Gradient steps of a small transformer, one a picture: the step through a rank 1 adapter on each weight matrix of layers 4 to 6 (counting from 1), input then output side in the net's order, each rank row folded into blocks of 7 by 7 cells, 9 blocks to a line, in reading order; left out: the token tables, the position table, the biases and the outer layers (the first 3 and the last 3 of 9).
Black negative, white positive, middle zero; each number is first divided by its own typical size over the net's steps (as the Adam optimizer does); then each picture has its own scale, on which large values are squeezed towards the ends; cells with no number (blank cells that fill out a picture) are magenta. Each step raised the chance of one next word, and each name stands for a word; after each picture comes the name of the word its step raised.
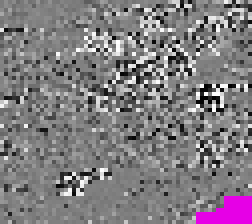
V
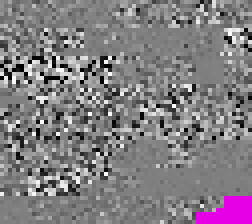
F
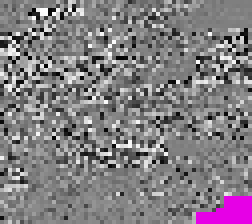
F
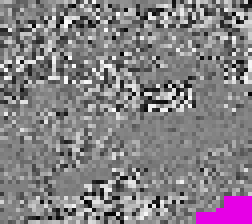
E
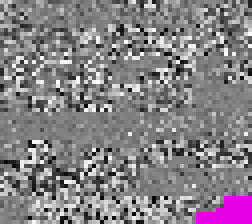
E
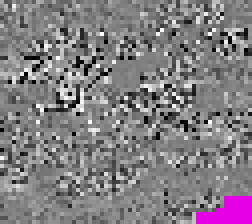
F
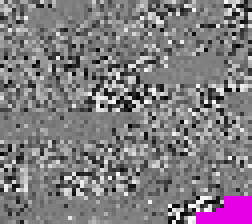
V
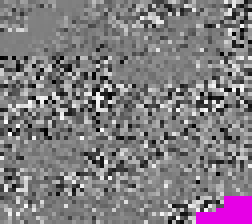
V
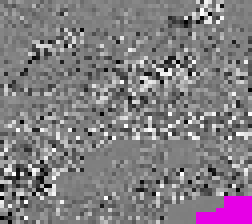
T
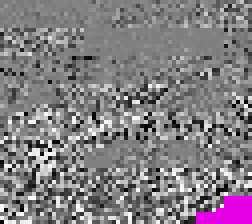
V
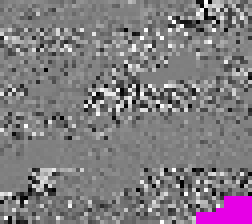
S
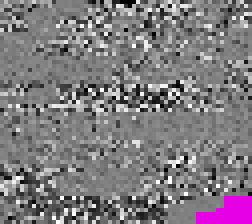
S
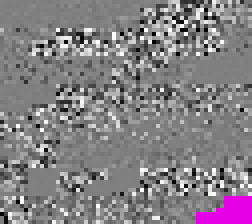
S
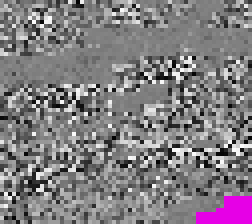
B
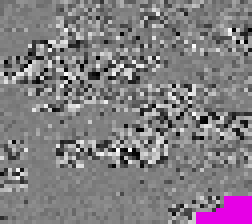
F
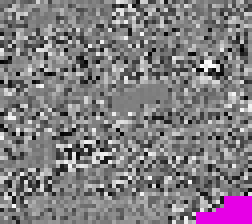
B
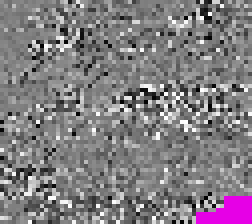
T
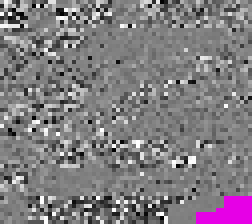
S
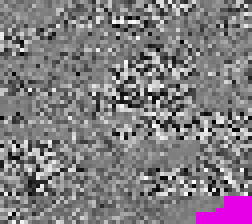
V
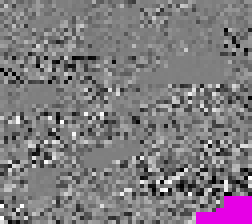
F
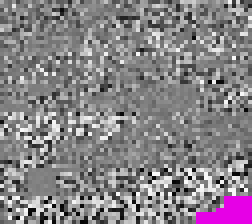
E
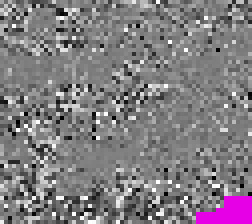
S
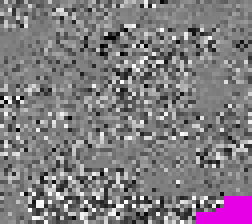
T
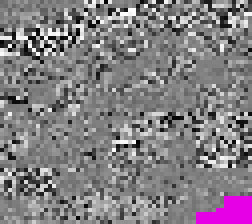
B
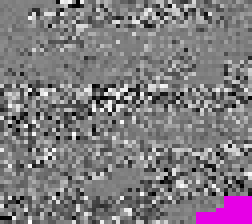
T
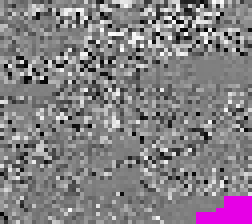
F
